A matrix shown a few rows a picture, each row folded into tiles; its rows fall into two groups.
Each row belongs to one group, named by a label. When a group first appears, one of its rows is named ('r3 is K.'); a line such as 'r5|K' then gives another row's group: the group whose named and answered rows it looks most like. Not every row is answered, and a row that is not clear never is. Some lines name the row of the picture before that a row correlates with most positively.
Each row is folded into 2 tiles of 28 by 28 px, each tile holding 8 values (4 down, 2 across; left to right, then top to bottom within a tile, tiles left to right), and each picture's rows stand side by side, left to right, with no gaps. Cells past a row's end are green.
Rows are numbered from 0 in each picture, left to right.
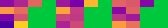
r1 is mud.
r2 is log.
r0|mud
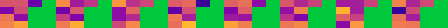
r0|log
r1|log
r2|log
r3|log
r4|log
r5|log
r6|mud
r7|log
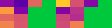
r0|mud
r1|log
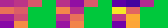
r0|mud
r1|mud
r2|mud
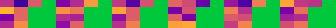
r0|mud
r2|mud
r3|log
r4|mud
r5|log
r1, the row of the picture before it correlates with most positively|0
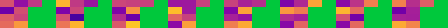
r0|log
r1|log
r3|mud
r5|mud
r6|mud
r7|log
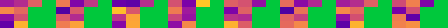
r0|mud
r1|log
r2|mud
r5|log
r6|mud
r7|log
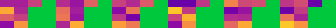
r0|mud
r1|mud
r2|log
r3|mud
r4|log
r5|log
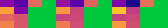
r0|mud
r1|mud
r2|mud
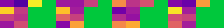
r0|mud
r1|mud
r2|log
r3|mud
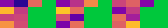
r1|mud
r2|log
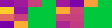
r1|mud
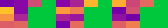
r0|mud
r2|log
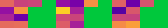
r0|log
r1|mud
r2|log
